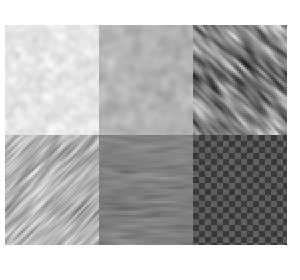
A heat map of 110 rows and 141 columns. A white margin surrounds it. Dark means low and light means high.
The table splits into 2 rows of 3 panels. Panel 1,1: very high, blotchy, faint in contrast. Panel 1,2: high, blotchy, faint in contrast. Panel 1,3: middling, slanting down to the right, strong in contrast. Panel 2,1: high, slanting up to the right. Panel 2,2: middling, streaked across, faint in contrast. Panel 2,3: low, checkered.
